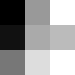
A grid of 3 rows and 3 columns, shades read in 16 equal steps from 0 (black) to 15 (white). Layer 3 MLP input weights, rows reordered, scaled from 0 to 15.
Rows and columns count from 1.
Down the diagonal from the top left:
0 10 15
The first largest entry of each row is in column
3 3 3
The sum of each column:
8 32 41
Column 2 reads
9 10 13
